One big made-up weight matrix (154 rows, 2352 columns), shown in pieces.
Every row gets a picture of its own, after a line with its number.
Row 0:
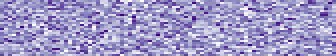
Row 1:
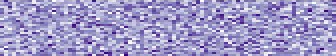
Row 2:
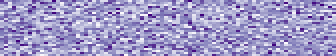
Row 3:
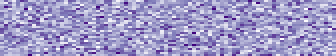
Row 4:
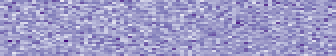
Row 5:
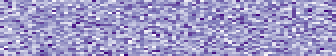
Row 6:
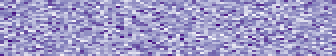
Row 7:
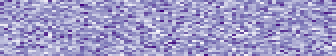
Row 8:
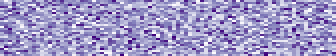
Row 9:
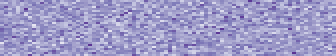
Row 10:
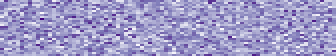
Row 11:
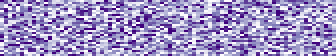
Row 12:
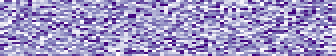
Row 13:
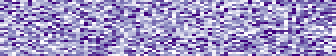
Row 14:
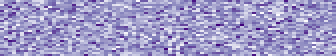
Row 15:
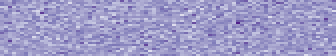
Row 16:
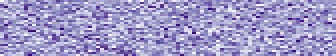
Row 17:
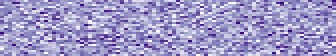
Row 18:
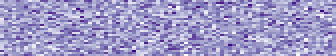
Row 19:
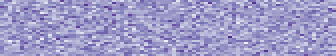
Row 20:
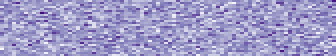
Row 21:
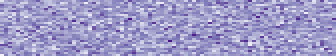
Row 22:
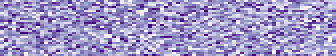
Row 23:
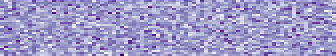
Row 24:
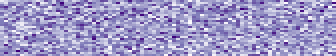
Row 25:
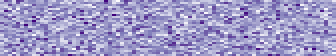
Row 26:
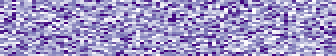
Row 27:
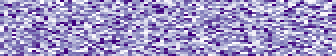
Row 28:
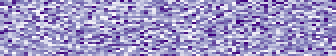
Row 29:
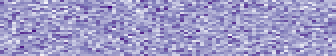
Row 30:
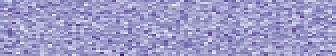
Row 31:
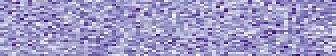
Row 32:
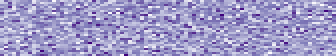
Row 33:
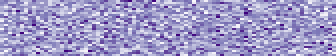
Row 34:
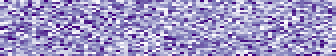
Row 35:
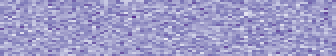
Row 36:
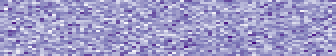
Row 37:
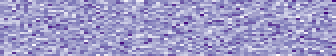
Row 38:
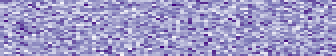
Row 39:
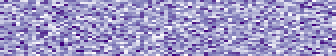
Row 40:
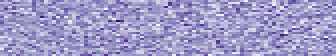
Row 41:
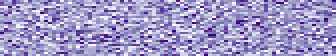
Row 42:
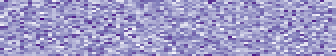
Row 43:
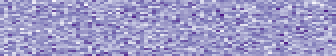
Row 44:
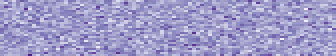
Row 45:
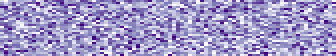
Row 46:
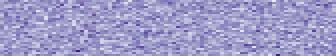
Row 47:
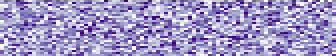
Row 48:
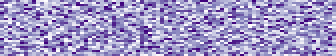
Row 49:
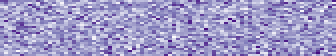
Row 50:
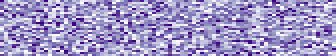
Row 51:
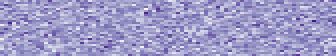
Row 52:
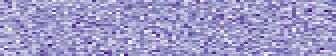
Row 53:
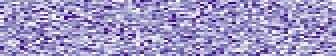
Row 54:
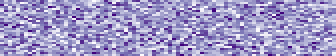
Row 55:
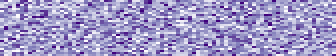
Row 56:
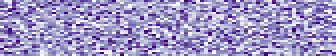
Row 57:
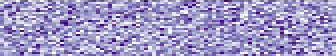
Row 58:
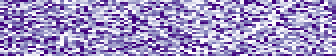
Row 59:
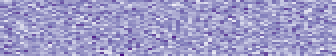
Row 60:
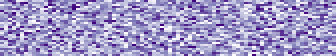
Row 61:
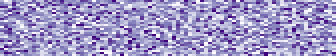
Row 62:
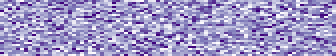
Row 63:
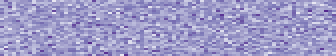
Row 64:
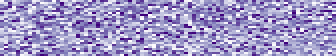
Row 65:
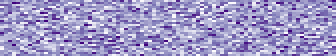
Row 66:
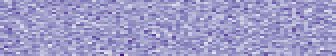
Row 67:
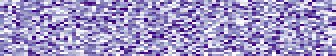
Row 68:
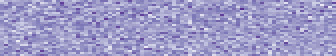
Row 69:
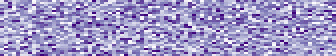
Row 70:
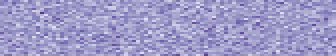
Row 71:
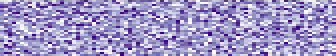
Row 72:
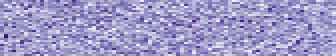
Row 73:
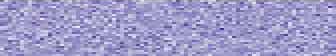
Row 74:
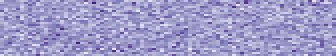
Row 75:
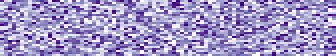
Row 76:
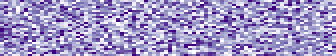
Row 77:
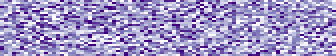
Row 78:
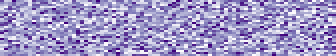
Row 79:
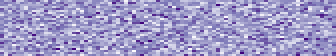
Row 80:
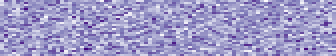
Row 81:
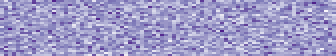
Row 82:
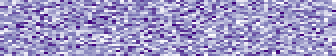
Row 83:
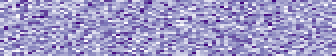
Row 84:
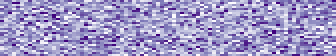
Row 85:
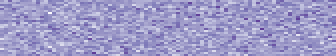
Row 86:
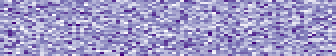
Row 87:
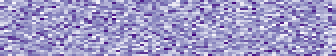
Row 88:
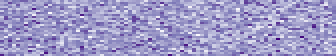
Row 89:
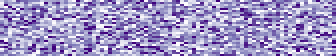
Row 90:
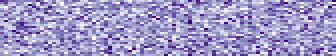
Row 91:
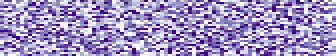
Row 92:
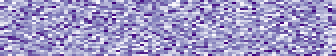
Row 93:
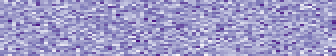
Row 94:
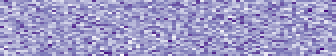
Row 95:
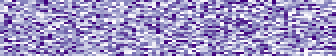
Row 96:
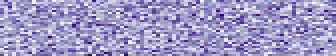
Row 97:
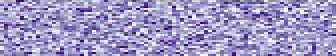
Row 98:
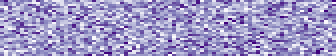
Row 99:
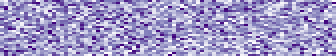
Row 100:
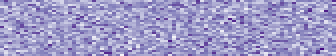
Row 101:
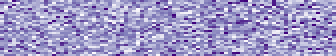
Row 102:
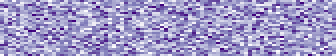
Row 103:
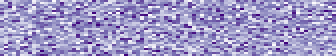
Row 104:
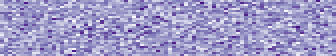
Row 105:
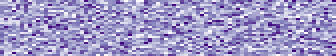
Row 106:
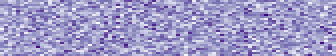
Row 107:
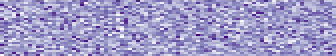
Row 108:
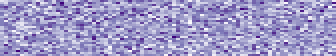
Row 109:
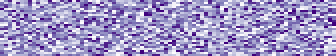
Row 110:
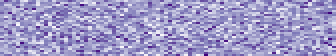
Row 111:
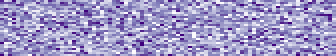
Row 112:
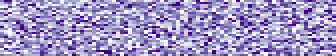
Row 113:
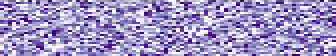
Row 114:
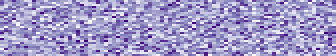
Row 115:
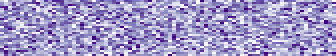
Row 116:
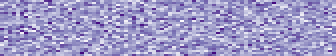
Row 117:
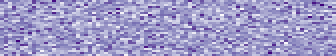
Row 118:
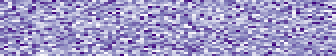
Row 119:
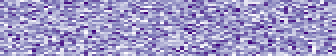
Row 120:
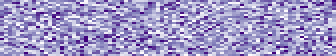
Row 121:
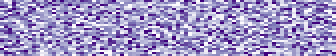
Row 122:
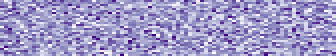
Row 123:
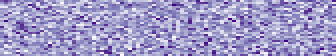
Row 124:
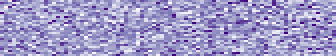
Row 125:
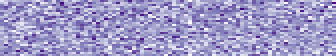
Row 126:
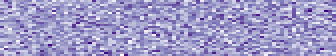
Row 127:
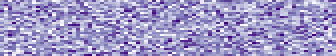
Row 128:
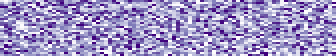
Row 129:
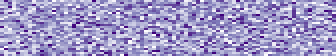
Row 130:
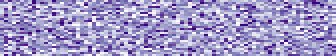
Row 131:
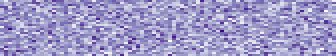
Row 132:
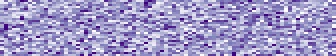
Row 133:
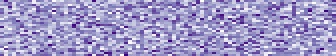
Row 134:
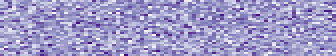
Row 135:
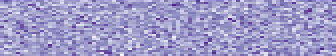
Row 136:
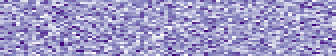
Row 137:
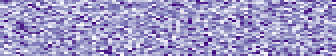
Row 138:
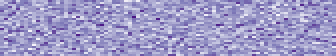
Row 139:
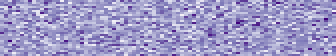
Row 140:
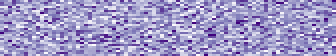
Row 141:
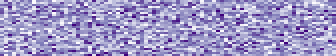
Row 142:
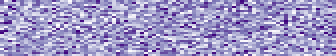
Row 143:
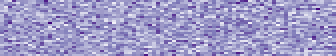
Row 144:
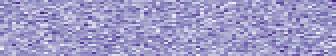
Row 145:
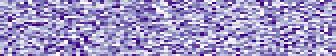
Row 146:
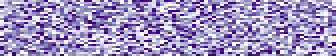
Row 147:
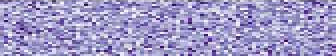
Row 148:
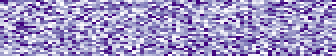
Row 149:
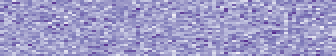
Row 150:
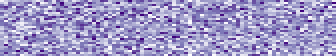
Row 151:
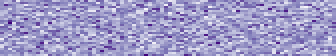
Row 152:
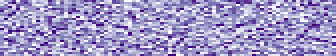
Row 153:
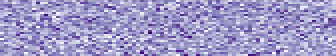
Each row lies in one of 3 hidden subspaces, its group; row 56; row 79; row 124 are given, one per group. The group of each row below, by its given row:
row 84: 124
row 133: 56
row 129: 56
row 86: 56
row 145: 124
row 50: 79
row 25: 79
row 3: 79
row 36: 56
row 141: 56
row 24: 56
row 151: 124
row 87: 124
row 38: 56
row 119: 79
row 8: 56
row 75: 124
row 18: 79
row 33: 79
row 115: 56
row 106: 79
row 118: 56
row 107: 79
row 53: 124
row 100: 56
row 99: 56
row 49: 56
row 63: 56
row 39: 124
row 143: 124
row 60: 79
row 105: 79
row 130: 56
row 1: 56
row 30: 56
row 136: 124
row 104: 79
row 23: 56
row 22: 124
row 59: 56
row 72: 79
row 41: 124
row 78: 124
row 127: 56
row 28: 124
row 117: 56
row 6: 79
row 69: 56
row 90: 56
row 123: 56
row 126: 56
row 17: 124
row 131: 56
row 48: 124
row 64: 56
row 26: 124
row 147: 56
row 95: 124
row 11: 79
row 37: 79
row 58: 79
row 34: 124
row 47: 79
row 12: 124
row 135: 56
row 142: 124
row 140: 124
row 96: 56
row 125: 56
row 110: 124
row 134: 56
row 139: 124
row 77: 124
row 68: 56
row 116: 79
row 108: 56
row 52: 56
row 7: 124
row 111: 79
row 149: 124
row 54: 79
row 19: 124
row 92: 124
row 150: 56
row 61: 56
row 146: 124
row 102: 79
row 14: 79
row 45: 56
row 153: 124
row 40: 124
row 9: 79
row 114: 124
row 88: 79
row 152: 79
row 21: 79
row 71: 56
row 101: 124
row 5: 56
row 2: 56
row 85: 124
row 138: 79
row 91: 79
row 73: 124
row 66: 56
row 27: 79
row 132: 79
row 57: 79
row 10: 124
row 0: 79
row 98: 56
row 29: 124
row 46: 79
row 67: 124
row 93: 124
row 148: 56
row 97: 79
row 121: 56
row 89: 79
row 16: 79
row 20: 124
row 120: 124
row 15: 124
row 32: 56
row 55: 79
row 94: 56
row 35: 79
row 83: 79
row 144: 124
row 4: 124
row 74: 79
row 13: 124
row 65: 124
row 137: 56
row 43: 56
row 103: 56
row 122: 56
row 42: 124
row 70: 124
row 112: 56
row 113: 124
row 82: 124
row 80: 79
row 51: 124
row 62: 79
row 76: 79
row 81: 56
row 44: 79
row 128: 56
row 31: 124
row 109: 124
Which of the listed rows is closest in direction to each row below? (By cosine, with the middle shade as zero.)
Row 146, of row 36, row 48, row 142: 36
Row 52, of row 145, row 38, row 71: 38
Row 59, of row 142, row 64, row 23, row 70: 23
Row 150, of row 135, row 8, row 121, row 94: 8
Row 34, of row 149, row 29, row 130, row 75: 149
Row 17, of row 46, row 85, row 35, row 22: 85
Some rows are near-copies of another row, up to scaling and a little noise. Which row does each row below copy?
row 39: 136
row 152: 138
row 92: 87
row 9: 76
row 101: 124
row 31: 13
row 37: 105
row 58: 88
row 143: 95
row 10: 42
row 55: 83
